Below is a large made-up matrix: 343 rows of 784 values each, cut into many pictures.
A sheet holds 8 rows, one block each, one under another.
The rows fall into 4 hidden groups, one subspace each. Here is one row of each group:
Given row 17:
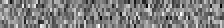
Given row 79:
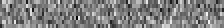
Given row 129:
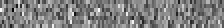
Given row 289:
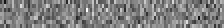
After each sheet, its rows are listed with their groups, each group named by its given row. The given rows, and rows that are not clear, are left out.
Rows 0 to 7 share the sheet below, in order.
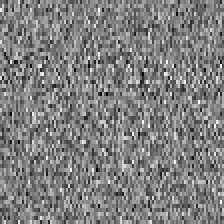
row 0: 129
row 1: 17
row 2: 129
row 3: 289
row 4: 289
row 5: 289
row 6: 79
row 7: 17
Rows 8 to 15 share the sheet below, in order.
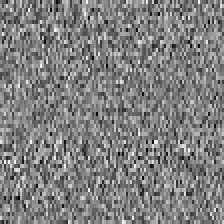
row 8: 17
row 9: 289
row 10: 79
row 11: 289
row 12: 289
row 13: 17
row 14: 129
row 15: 289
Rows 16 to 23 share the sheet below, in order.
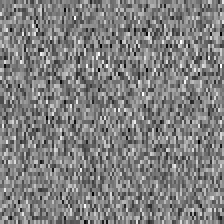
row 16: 79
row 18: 289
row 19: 289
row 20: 17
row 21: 17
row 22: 17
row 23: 17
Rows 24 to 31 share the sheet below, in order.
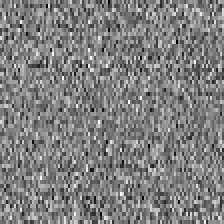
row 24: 79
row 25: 129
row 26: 79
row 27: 17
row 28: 129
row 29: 289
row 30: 79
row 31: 17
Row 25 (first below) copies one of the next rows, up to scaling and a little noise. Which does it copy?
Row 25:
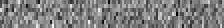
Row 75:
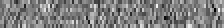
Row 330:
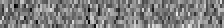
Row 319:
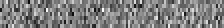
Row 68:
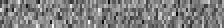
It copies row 68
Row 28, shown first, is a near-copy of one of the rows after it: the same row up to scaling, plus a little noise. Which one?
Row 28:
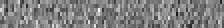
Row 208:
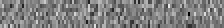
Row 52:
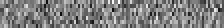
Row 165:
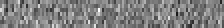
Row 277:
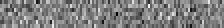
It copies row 165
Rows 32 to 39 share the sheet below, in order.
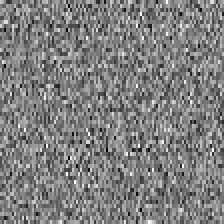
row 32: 17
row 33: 289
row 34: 289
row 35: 289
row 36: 129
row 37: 79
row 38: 129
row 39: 17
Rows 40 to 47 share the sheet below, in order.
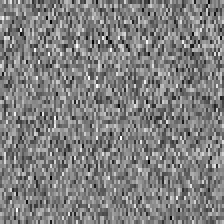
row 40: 289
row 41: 289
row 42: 129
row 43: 79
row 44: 17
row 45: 79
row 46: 17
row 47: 79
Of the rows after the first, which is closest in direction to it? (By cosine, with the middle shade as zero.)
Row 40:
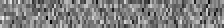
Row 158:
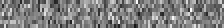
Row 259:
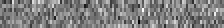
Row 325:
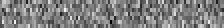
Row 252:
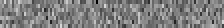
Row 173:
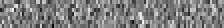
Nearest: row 252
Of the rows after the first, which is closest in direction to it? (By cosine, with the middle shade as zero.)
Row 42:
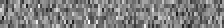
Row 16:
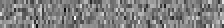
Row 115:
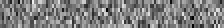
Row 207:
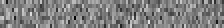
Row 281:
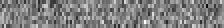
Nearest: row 16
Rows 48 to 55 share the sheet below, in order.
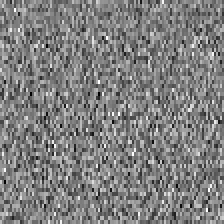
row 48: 79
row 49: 289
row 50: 17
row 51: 129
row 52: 129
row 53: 17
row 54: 79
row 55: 289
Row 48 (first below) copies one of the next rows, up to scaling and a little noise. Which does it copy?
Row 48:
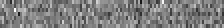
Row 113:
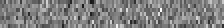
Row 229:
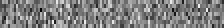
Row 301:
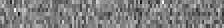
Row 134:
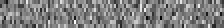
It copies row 301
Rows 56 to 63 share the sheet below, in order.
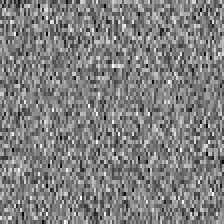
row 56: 289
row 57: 79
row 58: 17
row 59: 129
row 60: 289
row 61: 289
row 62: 289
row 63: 17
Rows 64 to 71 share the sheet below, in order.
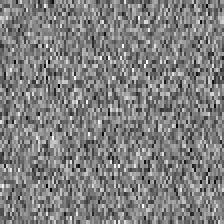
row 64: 289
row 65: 289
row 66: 79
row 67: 79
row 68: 129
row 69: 289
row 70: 289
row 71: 289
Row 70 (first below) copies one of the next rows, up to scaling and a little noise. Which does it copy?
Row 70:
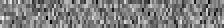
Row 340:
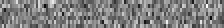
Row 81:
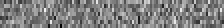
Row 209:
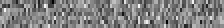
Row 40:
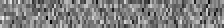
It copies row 40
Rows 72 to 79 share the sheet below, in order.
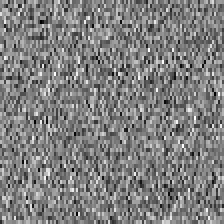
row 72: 17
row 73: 79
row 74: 289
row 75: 129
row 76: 79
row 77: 17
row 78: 129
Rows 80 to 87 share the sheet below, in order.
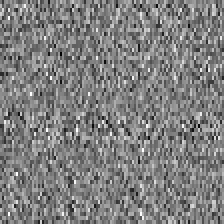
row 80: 129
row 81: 289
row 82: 289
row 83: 129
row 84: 289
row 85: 289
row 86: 129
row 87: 129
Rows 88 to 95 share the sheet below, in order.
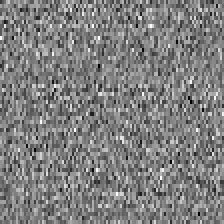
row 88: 17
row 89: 129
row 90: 129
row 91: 289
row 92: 79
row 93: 79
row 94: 79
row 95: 289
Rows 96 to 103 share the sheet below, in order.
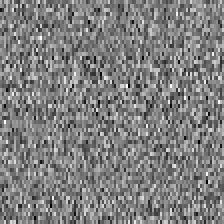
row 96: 129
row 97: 79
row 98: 17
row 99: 79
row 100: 289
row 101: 17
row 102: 289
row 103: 17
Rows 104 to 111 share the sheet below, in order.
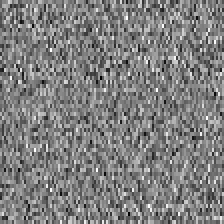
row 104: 79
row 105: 289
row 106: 17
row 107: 129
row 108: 289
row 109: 79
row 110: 289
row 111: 17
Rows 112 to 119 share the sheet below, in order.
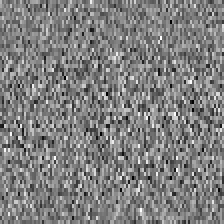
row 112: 79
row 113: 79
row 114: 129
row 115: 289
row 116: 17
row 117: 289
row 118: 17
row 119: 129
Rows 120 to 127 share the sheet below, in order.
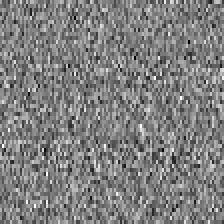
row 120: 79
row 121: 129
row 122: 79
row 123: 17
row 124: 129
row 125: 289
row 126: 79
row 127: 79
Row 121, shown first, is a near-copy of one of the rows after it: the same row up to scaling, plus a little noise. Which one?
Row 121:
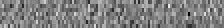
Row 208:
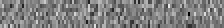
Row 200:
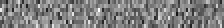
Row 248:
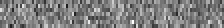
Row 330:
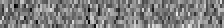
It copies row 208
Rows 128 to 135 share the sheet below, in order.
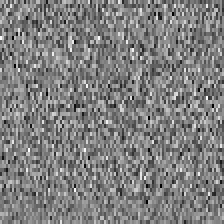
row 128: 129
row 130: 79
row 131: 79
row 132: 289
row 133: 17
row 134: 79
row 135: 289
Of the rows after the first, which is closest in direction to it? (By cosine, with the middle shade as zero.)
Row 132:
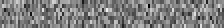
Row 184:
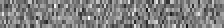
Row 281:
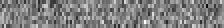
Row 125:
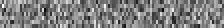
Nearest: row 125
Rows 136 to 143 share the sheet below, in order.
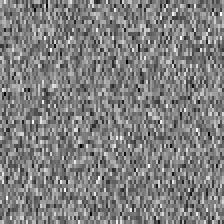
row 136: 79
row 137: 289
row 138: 129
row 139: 289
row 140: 79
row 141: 79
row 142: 129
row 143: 79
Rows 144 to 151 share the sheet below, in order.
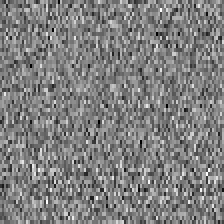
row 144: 79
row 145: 17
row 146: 129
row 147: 289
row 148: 129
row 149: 79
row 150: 289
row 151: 79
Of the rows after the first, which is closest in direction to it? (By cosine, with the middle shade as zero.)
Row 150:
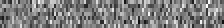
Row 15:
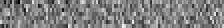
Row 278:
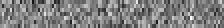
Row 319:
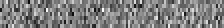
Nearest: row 15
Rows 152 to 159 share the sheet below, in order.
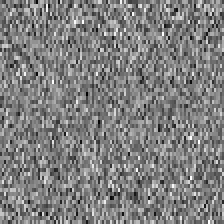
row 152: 79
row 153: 289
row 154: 129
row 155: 289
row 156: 129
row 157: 17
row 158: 289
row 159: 289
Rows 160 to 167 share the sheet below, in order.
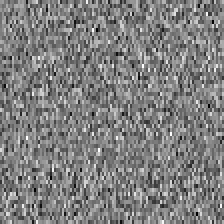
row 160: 79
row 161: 79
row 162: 289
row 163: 79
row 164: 79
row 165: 129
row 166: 17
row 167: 79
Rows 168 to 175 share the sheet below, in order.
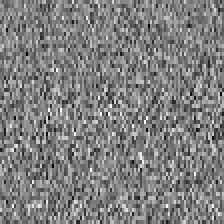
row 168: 129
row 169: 79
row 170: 17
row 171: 289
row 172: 79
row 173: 129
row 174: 79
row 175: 79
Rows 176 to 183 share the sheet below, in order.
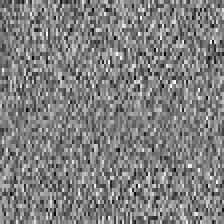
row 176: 289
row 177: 79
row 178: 17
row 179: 79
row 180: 289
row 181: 129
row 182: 17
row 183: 17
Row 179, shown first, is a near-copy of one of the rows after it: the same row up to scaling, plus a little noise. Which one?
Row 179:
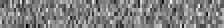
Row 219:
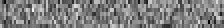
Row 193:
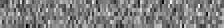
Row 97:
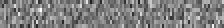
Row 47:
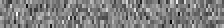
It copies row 193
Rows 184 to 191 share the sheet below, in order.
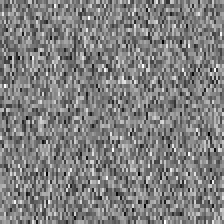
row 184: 17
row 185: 17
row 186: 289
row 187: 289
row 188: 79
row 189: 129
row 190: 79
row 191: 79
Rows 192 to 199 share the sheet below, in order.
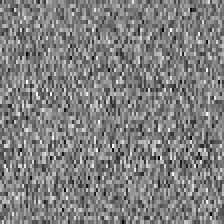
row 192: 129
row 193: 79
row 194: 79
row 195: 17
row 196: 129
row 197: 17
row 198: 129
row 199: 289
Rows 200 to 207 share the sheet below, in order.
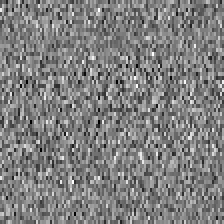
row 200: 129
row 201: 17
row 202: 79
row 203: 289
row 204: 129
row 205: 129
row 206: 129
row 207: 79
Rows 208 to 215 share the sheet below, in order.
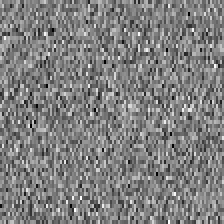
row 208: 129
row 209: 289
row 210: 129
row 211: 129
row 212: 79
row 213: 129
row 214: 17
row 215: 129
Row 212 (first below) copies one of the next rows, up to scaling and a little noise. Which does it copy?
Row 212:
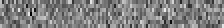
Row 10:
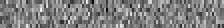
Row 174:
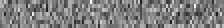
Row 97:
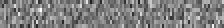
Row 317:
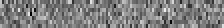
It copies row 317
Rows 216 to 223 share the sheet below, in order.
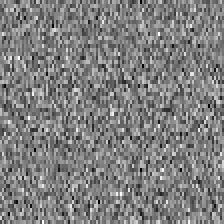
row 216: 129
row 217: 289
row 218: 289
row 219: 79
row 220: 289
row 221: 79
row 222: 79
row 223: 129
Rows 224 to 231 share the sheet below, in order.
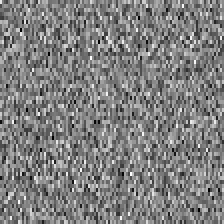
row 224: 17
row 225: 289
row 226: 79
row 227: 79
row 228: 129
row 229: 79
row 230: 129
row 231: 17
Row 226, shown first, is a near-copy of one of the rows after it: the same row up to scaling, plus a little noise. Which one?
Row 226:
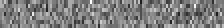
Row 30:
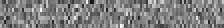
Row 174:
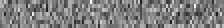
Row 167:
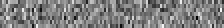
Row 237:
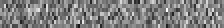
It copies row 174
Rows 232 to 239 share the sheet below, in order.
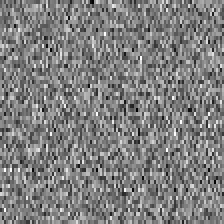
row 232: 79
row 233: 289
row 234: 79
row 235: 129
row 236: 289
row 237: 79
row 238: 289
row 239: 79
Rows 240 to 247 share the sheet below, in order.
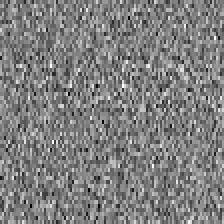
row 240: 17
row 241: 129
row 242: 17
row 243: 79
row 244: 129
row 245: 17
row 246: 129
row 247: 129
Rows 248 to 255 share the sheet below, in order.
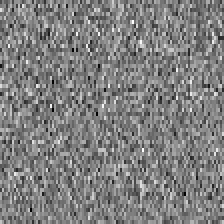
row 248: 129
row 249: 129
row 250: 129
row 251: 129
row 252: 289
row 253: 289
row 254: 129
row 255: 79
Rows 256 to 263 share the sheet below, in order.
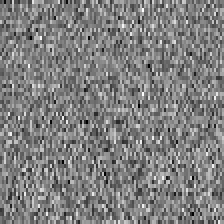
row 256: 289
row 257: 129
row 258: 17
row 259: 289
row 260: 17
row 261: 79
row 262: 17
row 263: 289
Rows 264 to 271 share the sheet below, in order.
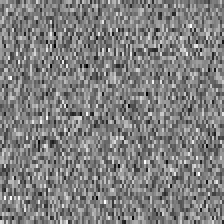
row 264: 129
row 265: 17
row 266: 17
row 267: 129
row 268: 79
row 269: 289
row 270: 79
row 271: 289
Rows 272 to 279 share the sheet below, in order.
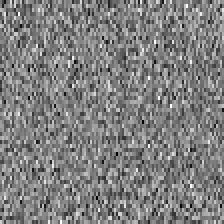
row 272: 79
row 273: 129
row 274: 79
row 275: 79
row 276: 289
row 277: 129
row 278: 289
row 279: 289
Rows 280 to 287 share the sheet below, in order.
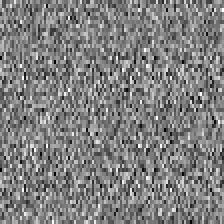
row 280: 79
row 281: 289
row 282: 17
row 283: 17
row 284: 129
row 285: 79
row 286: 17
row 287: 129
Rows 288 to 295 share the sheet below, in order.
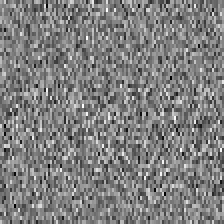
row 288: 79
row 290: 79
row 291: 79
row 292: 79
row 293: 289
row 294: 79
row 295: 79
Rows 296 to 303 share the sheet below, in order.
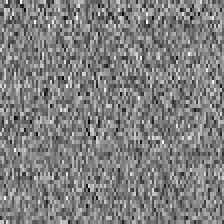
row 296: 289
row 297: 129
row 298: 79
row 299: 289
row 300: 129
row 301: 79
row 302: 129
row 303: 289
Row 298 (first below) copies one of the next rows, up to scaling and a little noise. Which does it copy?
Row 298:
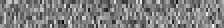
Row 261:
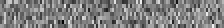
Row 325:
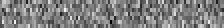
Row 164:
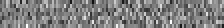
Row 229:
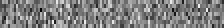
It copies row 261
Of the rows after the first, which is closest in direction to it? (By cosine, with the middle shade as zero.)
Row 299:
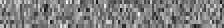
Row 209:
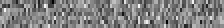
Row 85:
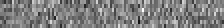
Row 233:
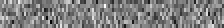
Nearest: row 233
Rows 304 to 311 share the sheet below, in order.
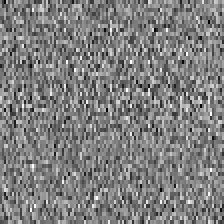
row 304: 79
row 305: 17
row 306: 129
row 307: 17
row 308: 17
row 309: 17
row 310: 17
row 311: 79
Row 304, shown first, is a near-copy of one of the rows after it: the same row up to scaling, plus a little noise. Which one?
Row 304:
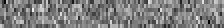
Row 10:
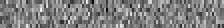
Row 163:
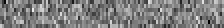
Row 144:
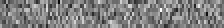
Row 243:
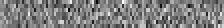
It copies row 163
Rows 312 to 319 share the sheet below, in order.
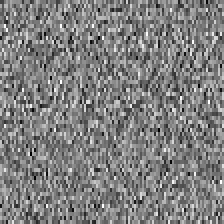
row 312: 17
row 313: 129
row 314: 289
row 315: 17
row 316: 17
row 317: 79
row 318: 79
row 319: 129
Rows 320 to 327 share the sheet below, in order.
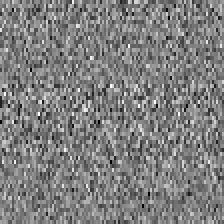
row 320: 79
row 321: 17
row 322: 79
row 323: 289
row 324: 129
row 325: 79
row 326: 129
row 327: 289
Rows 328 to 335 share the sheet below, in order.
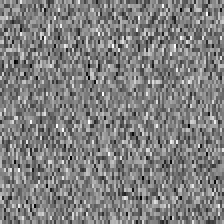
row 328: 289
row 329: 289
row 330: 129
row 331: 129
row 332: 129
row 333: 79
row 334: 289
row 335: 79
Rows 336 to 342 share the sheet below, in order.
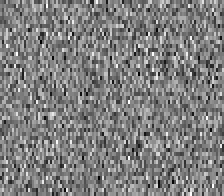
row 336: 79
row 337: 17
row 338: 17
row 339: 17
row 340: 289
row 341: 17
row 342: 129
